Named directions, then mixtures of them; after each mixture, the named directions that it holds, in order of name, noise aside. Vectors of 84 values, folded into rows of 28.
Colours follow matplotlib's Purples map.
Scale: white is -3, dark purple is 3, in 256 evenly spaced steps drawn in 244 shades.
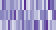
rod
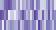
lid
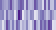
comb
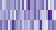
rod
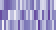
lid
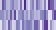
rod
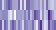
lid, rod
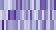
lid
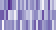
comb, lid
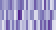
comb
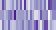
lid, rod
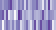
comb, lid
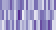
comb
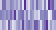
rod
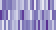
lid, rod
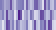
comb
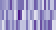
comb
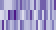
lid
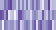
comb, lid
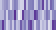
comb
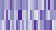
comb, rod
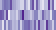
lid, rod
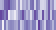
lid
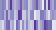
comb, rod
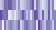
lid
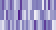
comb, rod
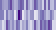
comb
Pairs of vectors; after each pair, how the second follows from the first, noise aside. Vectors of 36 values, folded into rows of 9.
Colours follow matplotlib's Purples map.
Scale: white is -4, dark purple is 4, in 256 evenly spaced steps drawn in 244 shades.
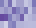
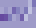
partly zeroed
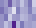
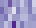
copied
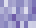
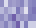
copied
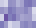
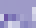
partly zeroed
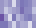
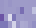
partly zeroed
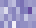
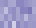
shrunk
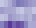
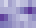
wrapped around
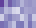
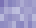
shrunk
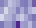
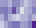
wrapped around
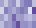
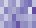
copied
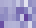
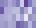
wrapped around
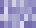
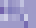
partly zeroed
